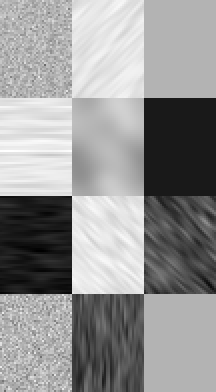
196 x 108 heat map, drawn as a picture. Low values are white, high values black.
It is made of 4 by 3 panels. Panel 1,1: low, fine-grained. Panel 1,2: very low, slanting up to the right, faint in contrast. Panel 1,3: low, flat. Panel 2,1: very low, streaked across, faint in contrast. Panel 2,2: low, smooth. Panel 2,3: very high, flat. Panel 3,1: very high, streaked across, faint in contrast. Panel 3,2: very low, slanting down to the right, faint in contrast. Panel 3,3: high, slanting down to the right. Panel 4,1: low, fine-grained. Panel 4,2: high, streaked downward. Panel 4,3: low, flat.
